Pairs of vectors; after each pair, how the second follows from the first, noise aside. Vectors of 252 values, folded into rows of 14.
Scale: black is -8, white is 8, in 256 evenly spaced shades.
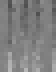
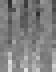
scaled up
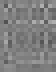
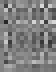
scaled up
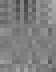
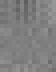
shrunk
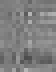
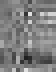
scaled up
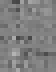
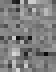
scaled up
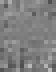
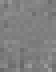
shrunk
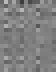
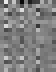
scaled up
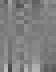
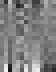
scaled up
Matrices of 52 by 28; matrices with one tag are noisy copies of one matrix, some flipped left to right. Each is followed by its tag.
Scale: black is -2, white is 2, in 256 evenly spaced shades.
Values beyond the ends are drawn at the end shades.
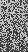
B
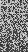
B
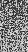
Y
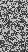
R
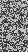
R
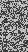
R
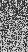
Y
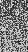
Y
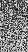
Y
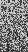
B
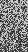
B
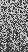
B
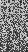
B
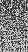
Y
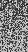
Y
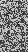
R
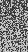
Y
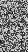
R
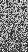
B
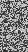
R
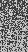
Y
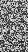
R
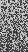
B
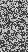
R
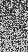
Y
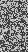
R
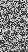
R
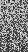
B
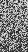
B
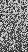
B
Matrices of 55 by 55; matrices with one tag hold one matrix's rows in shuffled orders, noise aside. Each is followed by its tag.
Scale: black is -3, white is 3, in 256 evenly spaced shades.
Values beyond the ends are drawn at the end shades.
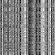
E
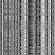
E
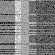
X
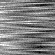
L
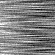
L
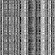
E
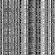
E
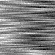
L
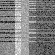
X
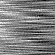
L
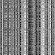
E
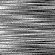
L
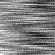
L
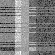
X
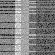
X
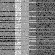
X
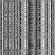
E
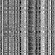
E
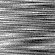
L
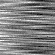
L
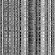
E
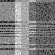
X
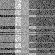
X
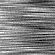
L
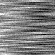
L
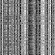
E
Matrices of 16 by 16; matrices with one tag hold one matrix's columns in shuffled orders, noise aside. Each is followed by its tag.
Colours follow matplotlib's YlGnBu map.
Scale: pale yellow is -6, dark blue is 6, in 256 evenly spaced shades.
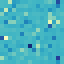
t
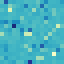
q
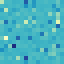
t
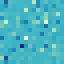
t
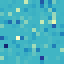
t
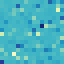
q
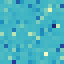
q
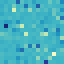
q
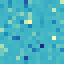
t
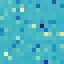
q
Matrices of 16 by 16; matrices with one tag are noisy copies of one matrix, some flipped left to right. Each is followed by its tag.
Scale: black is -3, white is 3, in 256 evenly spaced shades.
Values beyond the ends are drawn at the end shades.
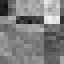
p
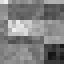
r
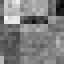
p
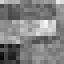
r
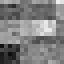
r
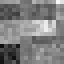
r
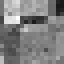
p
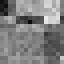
p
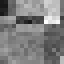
p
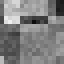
p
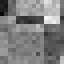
p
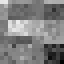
r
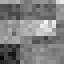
r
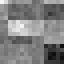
r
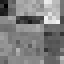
p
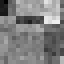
p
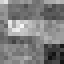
r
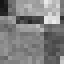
p
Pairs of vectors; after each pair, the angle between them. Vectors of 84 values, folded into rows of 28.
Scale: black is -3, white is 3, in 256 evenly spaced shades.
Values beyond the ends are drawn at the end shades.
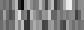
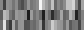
partly aligned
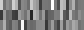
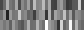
orthogonal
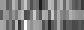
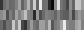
partly opposed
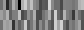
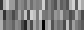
orthogonal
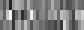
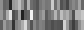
nearly parallel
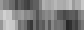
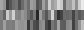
partly aligned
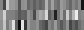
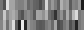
nearly parallel
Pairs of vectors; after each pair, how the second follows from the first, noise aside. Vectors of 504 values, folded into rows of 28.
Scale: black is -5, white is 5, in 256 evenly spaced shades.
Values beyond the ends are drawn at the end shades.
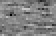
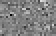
sign-scrambled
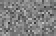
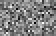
scaled up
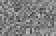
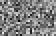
scaled up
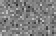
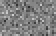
copied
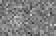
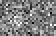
scaled up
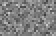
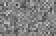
sign-scrambled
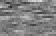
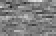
copied
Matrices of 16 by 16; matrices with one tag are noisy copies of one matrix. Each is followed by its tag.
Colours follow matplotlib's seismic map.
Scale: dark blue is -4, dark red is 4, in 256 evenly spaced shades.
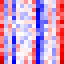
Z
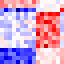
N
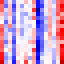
Z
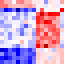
N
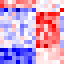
N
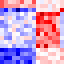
N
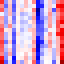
Z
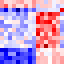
N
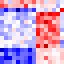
N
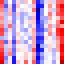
Z
